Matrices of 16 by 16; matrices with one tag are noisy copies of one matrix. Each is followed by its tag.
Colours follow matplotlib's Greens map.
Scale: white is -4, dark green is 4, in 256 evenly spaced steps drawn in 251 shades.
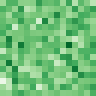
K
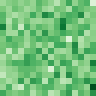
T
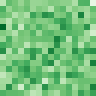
T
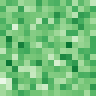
K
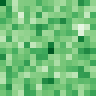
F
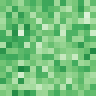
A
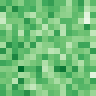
A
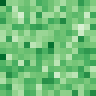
F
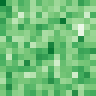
F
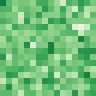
F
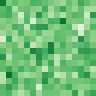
F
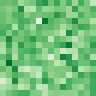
K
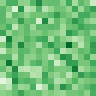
K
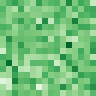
K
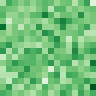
T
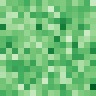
T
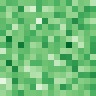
K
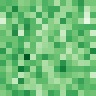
A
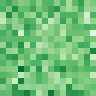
A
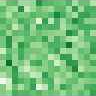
K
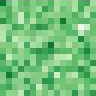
F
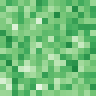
K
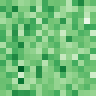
A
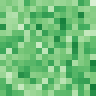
T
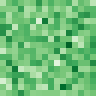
K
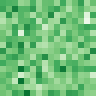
A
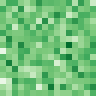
K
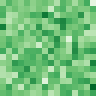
T
